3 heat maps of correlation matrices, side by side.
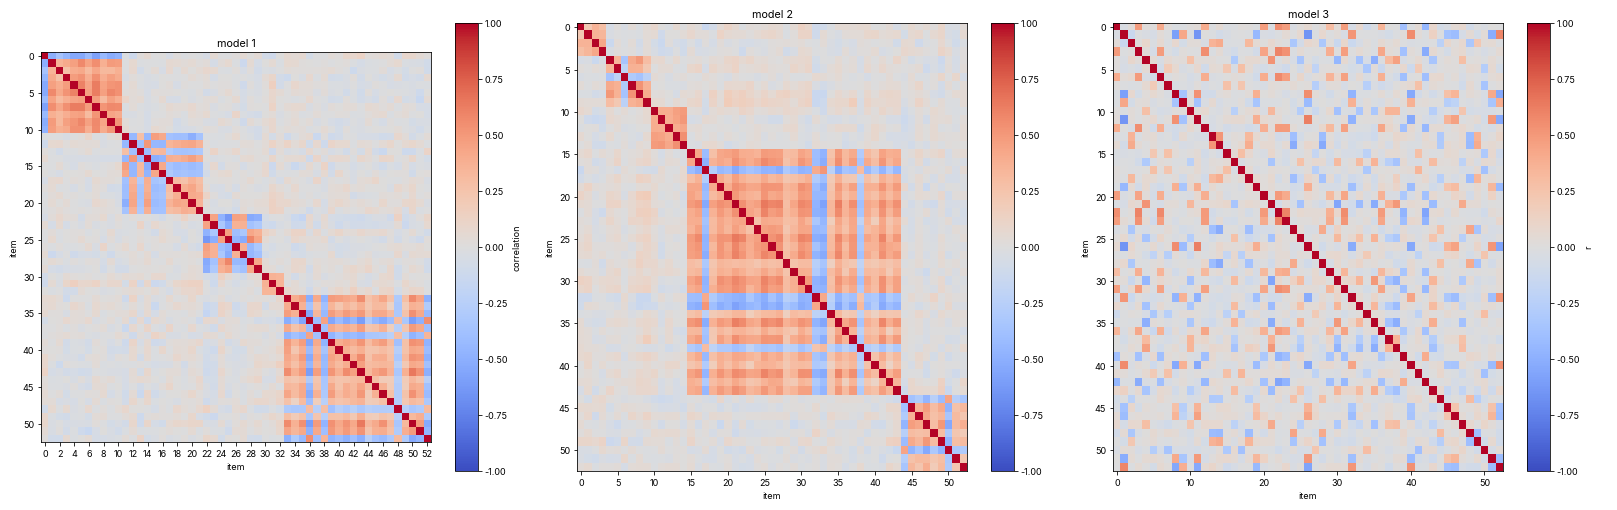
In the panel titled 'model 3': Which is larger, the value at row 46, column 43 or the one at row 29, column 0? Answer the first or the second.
the second
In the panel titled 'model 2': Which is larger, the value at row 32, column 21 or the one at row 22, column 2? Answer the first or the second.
the second
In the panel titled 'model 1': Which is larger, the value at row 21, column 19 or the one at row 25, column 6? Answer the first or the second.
the first
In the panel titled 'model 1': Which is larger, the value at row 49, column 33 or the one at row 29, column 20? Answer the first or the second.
the first
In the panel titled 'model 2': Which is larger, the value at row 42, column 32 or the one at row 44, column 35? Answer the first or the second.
the second
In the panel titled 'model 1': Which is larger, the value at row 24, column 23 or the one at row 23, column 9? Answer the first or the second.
the second
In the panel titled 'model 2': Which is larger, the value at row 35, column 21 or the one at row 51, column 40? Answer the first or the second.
the first
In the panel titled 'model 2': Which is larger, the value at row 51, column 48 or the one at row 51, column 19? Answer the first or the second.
the first
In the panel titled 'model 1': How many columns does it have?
53
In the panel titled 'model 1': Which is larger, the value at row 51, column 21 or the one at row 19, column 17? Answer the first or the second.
the second
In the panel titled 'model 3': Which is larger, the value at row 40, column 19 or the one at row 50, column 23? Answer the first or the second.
the second
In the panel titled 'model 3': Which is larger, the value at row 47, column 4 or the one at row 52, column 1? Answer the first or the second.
the second
